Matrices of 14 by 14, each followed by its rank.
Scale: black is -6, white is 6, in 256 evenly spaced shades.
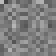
three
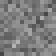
full rank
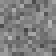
full rank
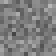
full rank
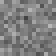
full rank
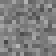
full rank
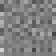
three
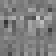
three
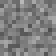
full rank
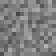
full rank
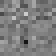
three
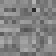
three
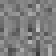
three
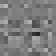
three
